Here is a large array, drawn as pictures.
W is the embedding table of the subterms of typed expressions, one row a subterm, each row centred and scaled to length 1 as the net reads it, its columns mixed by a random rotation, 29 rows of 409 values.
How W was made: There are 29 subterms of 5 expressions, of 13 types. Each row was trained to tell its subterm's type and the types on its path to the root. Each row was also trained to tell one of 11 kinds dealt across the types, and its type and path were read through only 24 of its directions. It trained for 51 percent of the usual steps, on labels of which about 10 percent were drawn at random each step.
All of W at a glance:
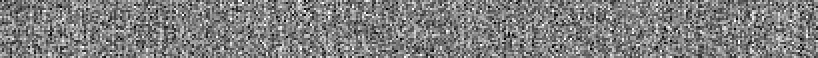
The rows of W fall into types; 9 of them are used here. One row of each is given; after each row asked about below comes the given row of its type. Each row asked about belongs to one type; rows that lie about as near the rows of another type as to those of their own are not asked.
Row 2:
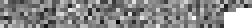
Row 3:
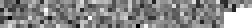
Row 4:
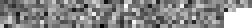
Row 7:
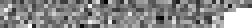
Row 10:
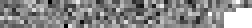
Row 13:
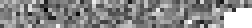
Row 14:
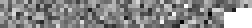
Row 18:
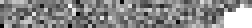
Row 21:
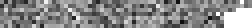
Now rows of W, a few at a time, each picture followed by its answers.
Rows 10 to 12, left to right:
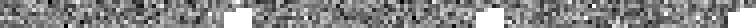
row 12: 4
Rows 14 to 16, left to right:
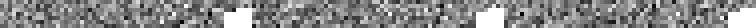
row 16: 4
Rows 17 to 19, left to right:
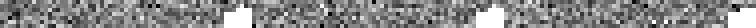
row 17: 18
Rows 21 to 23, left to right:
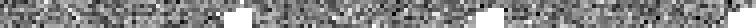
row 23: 3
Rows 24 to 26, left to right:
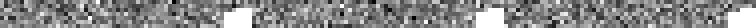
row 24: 3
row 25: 7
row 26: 2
